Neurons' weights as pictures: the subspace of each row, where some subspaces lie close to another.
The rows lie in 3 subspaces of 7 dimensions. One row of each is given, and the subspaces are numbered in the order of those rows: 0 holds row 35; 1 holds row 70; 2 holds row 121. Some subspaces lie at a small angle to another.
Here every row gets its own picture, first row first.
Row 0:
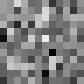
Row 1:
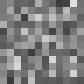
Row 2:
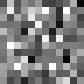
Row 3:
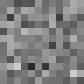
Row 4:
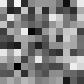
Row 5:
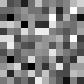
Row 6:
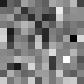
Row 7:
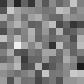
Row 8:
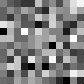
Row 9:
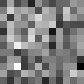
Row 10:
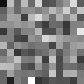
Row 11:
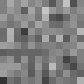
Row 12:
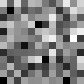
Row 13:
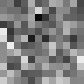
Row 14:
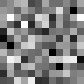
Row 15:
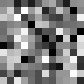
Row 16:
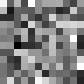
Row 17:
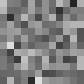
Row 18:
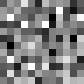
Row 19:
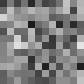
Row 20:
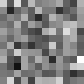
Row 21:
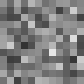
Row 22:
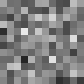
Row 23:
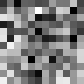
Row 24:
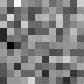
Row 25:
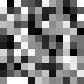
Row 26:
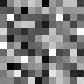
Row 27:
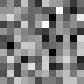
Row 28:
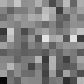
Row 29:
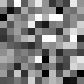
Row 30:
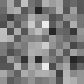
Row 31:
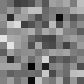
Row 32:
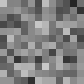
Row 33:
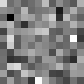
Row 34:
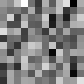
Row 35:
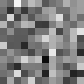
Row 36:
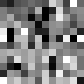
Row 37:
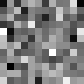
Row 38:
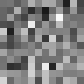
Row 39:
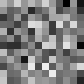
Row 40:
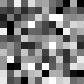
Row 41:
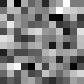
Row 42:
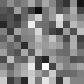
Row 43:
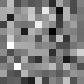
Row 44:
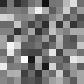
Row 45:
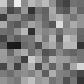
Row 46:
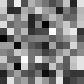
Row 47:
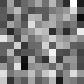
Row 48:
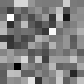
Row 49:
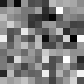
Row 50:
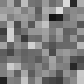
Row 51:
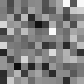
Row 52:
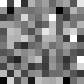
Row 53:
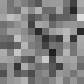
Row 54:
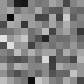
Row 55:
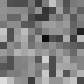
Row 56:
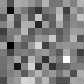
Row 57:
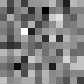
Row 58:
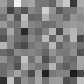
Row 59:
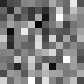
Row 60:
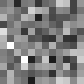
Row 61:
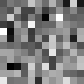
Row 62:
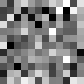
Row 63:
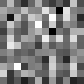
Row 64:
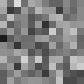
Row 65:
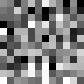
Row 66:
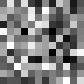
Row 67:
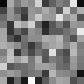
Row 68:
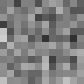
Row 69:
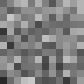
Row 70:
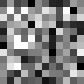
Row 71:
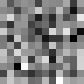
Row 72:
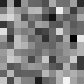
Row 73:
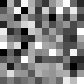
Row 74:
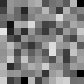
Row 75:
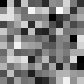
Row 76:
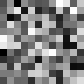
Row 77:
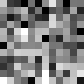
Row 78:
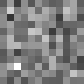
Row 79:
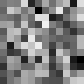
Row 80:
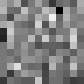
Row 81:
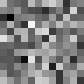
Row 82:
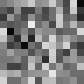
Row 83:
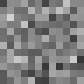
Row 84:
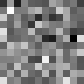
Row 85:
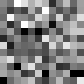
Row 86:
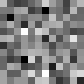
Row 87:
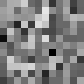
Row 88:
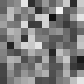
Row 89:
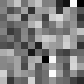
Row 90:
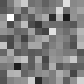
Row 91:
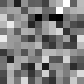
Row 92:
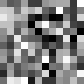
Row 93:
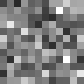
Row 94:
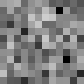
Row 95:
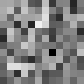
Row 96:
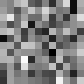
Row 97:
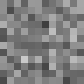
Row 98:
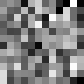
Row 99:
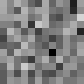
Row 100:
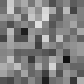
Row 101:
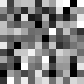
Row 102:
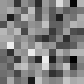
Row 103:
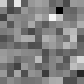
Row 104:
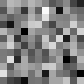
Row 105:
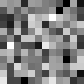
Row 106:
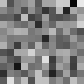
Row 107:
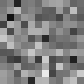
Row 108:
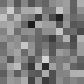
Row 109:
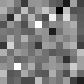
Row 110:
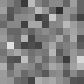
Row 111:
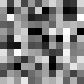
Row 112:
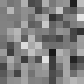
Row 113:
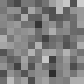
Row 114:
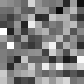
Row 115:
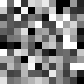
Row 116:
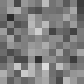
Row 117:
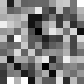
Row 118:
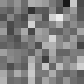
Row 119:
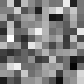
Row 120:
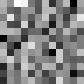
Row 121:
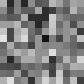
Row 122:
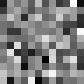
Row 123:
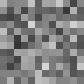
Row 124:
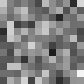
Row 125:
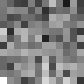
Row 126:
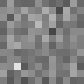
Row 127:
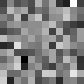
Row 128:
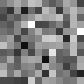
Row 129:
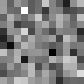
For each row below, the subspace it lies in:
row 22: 0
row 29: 2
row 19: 1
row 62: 1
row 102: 1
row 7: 1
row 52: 2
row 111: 0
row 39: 1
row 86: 0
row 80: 1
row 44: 1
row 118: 0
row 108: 2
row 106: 1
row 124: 2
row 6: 2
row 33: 0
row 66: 1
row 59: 2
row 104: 2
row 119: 2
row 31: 0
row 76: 1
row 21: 0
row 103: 2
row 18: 0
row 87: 0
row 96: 1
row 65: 0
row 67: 2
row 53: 0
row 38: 0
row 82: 1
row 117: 2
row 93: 2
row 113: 1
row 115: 1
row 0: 0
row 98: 1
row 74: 2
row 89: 1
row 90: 1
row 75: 0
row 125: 2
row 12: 2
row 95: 0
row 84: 2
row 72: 0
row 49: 2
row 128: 2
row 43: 1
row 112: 1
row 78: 0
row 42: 2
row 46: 1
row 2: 0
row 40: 2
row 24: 0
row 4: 0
